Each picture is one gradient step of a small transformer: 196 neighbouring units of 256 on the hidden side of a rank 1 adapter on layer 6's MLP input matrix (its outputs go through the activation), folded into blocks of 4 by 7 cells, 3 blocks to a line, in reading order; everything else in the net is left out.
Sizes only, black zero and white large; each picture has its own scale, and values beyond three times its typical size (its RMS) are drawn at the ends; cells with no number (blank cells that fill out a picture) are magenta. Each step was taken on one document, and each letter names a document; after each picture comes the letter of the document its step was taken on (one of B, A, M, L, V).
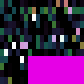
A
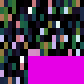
A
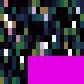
A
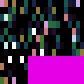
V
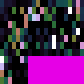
A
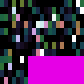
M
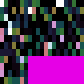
A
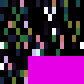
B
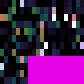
M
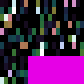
B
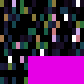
V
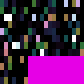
V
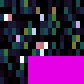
M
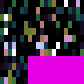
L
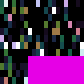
B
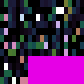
L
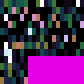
L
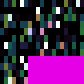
L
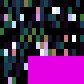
L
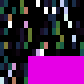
B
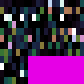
A
